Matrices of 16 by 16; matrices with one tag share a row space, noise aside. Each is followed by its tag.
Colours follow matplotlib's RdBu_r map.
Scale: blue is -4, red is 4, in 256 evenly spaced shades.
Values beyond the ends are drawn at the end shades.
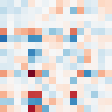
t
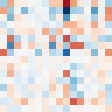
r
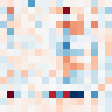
r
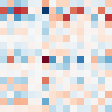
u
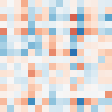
t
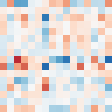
u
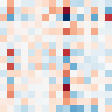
r
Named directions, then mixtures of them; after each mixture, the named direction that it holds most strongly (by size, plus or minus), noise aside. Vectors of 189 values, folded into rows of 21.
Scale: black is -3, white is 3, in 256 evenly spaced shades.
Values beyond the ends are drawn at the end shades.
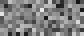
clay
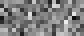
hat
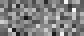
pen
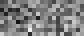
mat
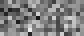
mat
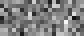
hat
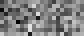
mat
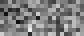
mat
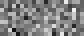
pen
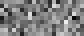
hat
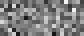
pen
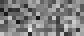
mat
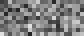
mat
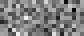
pen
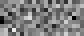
hat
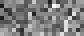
hat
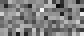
clay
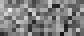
mat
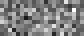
pen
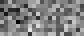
mat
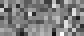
hat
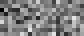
mat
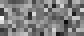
hat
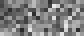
mat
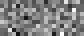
pen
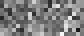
hat
